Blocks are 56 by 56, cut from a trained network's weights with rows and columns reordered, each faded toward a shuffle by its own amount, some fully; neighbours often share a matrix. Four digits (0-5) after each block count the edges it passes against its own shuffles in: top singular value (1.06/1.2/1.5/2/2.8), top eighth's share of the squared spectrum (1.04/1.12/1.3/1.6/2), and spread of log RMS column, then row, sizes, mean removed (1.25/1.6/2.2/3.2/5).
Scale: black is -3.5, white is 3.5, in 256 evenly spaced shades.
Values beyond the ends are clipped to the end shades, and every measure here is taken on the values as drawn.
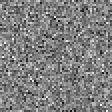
0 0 0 0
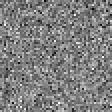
2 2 1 1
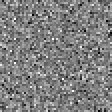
0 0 0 0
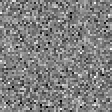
1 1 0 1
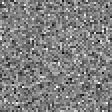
0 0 0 0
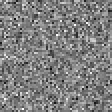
0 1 0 0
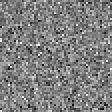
0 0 0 0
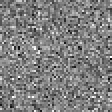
3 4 2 2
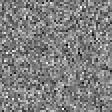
2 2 0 0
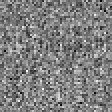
3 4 2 1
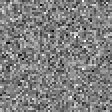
1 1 0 0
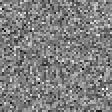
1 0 0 0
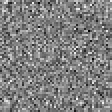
3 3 1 1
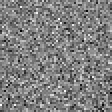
1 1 0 0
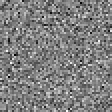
0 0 0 0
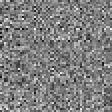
4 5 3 2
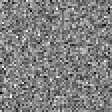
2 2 0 0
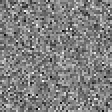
0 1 0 0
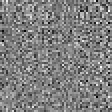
4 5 3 2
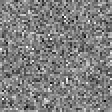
0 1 0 0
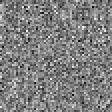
3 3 1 1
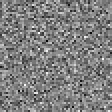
2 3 1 1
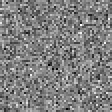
1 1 0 0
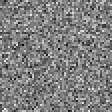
1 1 0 0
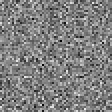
3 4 2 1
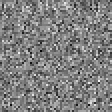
2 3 1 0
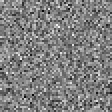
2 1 0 0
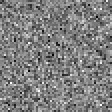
2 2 1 0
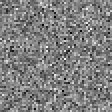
1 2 0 0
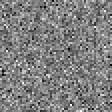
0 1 0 0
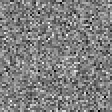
2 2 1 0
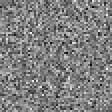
2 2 0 0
